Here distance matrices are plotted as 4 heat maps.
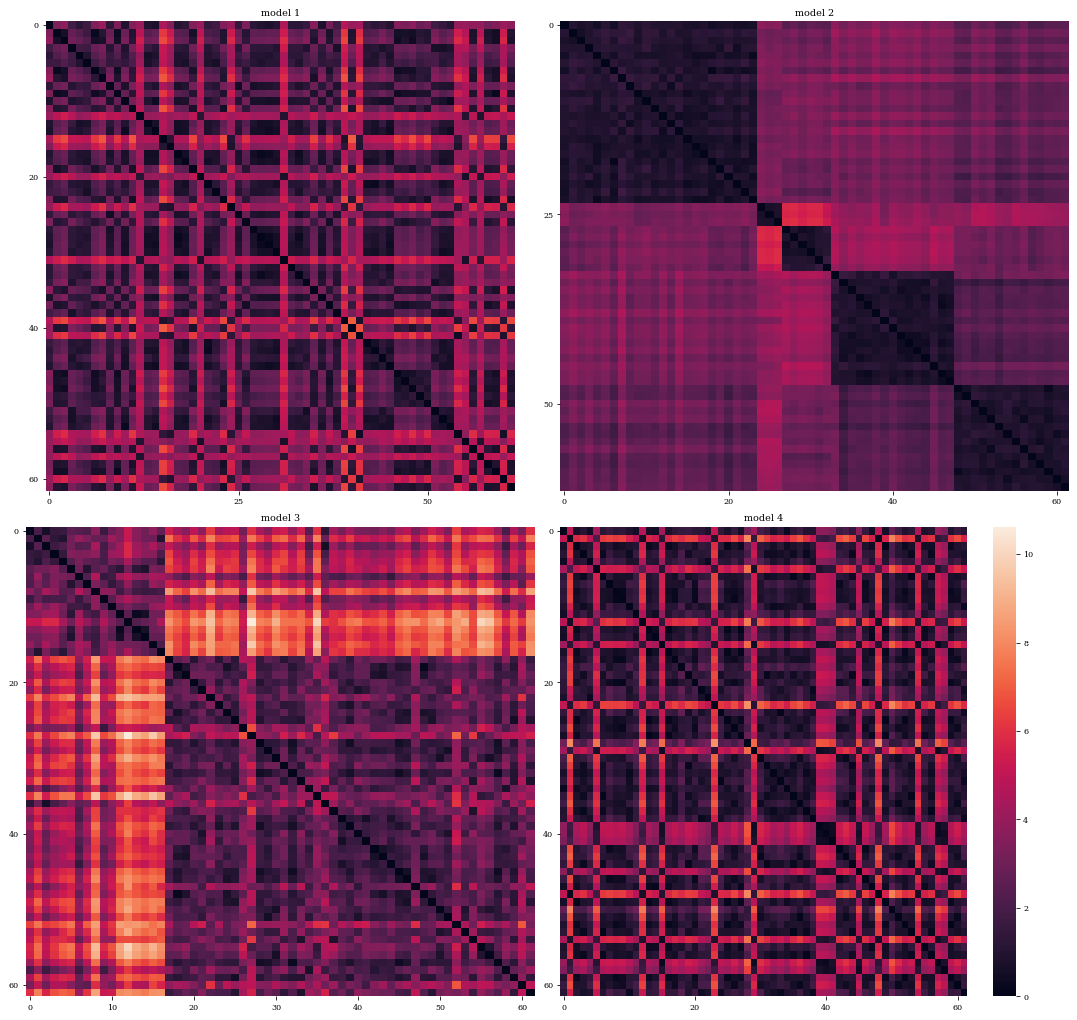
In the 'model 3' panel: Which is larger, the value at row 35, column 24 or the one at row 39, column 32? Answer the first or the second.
the first
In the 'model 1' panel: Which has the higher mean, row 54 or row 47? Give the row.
54
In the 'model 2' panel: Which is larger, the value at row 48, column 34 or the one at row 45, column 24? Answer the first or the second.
the second
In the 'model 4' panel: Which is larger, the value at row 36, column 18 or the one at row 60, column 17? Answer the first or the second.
the first
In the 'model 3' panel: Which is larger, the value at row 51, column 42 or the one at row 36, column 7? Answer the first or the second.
the second
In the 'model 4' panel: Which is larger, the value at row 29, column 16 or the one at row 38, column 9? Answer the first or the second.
the first
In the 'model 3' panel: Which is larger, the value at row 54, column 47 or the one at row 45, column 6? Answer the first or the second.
the first
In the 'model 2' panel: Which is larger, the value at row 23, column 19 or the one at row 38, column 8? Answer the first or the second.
the second
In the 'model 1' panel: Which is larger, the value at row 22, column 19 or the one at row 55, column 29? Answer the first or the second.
the second
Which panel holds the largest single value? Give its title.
model 3
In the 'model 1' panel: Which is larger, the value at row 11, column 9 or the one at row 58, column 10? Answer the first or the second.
the second
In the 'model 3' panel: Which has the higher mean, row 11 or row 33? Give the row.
11
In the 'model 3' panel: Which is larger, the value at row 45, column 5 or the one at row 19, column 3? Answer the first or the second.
the first
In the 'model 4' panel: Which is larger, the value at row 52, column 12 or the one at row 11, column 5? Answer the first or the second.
the first
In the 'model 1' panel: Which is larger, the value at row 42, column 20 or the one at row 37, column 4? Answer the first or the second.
the first
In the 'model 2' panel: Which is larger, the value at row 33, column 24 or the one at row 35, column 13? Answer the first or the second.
the first
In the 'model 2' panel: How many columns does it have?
62
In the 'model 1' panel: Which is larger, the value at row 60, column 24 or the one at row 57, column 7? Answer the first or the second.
the second
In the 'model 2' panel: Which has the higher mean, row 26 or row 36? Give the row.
26
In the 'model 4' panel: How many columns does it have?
62
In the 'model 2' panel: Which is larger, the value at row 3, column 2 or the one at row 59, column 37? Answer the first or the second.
the second
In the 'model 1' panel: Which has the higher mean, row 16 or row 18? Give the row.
16
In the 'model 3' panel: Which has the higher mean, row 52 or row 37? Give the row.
52
